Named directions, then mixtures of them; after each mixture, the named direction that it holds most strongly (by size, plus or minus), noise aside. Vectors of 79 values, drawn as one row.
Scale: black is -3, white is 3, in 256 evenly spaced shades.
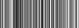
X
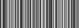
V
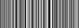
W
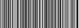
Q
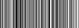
X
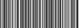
Q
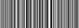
W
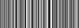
W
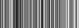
X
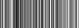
X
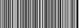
Q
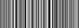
W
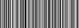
Q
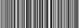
W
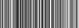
X
